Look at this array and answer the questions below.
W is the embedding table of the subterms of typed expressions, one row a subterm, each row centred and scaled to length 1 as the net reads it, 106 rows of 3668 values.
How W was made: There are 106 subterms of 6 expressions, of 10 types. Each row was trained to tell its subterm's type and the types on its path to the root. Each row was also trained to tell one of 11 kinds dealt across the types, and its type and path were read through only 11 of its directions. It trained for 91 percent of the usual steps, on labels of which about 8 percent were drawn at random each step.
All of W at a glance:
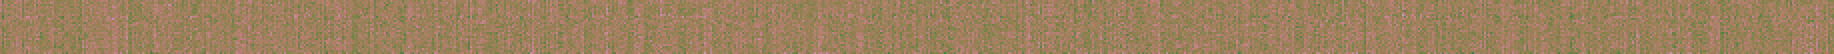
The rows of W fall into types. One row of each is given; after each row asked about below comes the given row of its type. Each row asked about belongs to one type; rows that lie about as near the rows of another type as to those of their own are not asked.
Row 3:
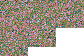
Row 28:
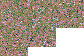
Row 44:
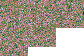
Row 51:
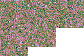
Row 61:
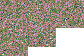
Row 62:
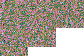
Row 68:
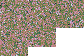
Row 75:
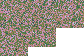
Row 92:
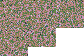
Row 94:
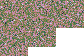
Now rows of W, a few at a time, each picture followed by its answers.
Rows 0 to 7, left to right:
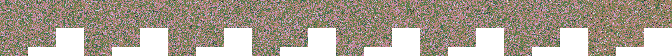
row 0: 61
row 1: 62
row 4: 28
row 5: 61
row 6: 75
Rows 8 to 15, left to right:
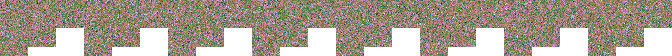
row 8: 61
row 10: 75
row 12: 44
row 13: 51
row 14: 61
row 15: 75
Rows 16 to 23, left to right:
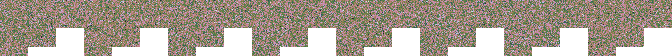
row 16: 94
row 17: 3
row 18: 92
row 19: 61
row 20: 94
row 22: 3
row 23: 61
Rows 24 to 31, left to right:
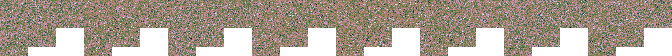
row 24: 3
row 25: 94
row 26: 92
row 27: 68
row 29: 94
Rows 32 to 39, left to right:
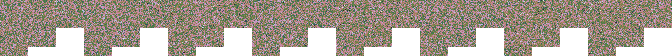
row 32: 75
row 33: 75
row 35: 68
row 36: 92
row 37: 75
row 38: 3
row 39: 62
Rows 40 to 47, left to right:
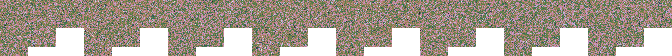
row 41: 94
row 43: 51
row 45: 68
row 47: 92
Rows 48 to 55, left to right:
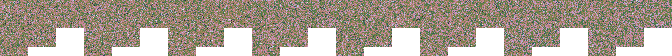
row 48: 62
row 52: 94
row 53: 75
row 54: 3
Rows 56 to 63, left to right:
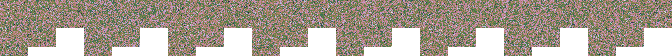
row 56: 44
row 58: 68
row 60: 68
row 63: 51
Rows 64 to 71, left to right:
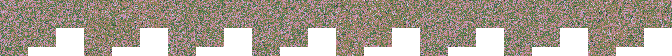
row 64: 3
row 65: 94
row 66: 44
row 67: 3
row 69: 3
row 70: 94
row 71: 44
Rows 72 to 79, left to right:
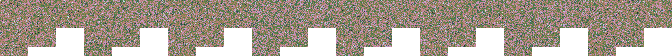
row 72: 68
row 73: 3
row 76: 44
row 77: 44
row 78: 92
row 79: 75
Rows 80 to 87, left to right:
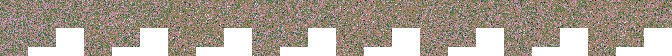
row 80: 61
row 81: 68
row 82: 94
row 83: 61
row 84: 68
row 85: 3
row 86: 61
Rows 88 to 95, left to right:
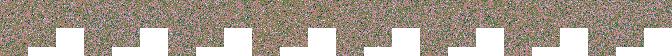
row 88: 44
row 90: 75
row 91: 28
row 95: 75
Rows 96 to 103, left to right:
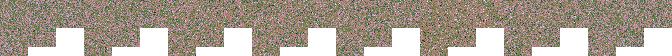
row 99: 68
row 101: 28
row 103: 92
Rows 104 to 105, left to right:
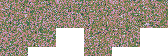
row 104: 44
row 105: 68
